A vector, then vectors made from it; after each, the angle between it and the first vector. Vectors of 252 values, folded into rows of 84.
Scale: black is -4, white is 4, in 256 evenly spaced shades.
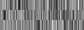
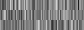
nearly opposite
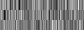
nearly parallel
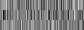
partly aligned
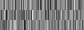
orthogonal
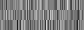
orthogonal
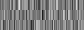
partly opposed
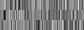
nearly parallel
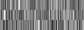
nearly opposite
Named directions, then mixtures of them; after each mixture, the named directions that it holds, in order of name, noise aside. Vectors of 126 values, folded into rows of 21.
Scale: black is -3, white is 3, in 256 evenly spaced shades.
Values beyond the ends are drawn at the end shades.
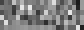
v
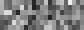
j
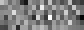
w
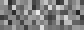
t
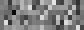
t, v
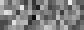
j, w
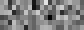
j, t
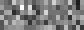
j, v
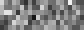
j, w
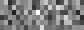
t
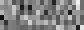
v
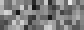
j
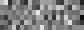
t, w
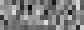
v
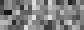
j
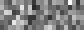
j, v
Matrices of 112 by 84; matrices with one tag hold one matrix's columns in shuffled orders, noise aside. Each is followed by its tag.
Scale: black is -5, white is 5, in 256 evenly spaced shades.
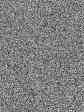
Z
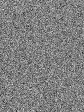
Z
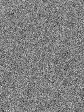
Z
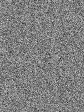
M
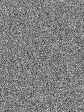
Z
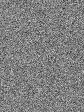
M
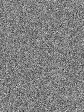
Z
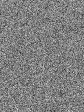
Z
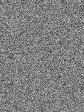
M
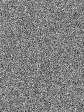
Z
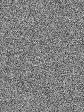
M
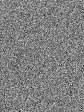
Z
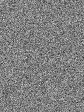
M
